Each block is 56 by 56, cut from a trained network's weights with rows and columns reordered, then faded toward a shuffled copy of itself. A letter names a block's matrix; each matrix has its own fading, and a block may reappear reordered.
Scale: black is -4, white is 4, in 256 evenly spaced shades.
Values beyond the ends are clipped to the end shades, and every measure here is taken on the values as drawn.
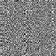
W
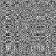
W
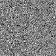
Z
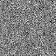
Z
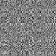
W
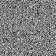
Z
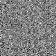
Z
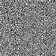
Z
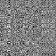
W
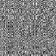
W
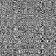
W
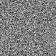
Z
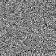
Z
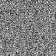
Z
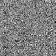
Z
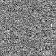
Z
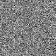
Z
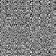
W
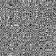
W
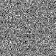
Z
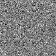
Z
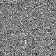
Z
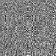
W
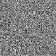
Z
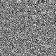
Z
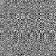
W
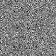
Z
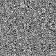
Z
